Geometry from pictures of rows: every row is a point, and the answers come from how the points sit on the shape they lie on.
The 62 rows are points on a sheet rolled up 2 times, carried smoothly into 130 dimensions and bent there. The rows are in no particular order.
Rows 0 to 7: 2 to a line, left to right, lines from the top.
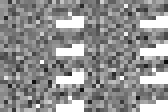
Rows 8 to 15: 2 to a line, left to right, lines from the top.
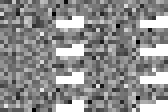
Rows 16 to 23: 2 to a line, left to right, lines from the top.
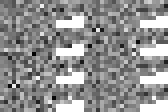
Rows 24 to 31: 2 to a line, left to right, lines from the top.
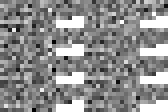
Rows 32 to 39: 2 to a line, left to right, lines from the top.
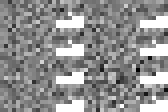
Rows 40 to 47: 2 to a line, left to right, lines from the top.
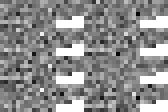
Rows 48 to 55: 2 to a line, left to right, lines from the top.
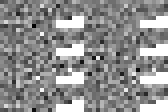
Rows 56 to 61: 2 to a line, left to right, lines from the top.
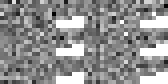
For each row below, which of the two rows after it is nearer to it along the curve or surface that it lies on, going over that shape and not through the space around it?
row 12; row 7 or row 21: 21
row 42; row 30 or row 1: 30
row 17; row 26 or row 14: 14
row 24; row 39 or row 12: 12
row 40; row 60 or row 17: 60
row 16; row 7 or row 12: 12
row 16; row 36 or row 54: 54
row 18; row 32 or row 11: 11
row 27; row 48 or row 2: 2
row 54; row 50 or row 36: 50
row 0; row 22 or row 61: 61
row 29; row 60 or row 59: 59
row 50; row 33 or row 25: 33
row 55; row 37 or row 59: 59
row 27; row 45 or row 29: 45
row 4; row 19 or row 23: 23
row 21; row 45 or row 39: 45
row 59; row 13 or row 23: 23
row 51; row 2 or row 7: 2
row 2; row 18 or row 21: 21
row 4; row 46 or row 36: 46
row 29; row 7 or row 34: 34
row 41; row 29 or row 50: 50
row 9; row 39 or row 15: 15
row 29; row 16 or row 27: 16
